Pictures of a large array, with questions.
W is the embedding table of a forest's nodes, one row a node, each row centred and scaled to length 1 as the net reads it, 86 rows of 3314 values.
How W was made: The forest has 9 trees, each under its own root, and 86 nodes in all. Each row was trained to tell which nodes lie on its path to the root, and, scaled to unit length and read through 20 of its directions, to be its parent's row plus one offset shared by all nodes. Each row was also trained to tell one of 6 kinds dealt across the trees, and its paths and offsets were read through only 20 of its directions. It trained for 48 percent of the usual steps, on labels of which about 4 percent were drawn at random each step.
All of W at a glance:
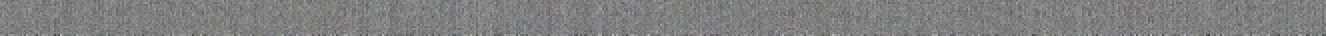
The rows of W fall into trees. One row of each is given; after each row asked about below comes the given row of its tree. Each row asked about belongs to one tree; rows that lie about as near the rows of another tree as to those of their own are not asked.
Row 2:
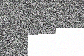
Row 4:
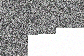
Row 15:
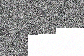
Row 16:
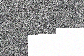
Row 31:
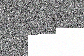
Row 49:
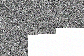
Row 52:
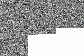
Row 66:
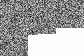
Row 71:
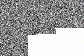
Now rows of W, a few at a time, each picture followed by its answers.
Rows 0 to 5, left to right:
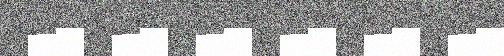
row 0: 71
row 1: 31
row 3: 52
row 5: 16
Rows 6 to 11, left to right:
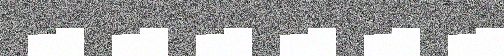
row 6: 52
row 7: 71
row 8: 52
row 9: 52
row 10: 31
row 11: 71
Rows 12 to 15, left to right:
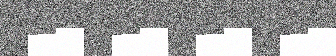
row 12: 49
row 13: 15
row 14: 49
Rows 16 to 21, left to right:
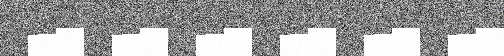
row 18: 66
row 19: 49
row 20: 31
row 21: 49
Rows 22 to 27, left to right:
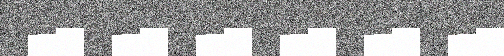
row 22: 15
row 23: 16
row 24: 16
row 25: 52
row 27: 16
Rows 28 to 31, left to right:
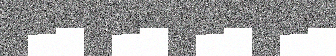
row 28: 31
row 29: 31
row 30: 31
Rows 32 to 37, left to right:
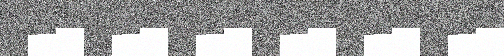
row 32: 71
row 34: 52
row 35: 2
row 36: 31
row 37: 16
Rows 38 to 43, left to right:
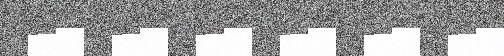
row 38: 2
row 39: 31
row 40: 16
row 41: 52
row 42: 15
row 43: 66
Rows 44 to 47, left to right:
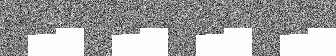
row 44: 49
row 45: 49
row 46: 15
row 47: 71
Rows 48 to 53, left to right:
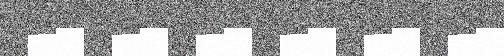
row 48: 66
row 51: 49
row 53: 15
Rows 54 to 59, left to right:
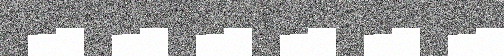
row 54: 16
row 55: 52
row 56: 49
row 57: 31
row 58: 16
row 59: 15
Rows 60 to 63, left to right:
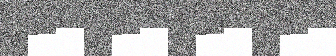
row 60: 15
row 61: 4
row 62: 31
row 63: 4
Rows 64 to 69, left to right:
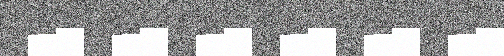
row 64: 66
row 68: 66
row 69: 71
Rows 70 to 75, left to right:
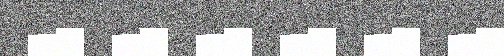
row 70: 2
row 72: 52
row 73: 31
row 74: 15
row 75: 15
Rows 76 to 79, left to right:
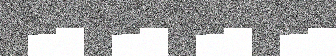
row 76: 4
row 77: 49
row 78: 49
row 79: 2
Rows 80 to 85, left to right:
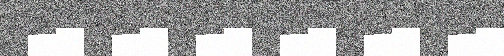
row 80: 66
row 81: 49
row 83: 66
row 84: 15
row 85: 15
